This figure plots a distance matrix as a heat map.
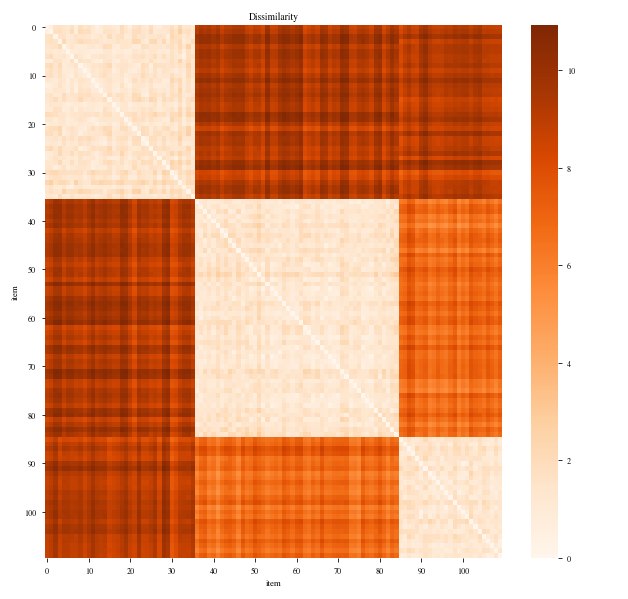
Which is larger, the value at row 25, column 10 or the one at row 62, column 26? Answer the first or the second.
the second
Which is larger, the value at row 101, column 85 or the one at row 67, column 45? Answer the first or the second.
the first
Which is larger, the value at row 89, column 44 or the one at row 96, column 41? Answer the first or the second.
the first
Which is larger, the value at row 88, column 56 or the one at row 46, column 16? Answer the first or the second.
the second
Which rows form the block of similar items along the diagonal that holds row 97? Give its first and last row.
85 to 109
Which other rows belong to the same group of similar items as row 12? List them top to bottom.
0, 1, 2, 3, 4, 5, 6, 7, 8, 9, 10, 11, 13, 14, 15, 16, 17, 18, 19, 20, 21, 22, 23, 24, 25, 26, 27, 28, 29, 30, 31, 32, 33, 34, 35
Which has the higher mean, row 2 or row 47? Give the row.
2
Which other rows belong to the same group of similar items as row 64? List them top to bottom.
36, 37, 38, 39, 40, 41, 42, 43, 44, 45, 46, 47, 48, 49, 50, 51, 52, 53, 54, 55, 56, 57, 58, 59, 60, 61, 62, 63, 65, 66, 67, 68, 69, 70, 71, 72, 73, 74, 75, 76, 77, 78, 79, 80, 81, 82, 83, 84
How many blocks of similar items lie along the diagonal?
3
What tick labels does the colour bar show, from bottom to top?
0, 2, 4, 6, 8, 10
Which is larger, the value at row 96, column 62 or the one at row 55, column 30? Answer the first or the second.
the second
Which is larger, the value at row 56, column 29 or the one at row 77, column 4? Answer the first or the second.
the first
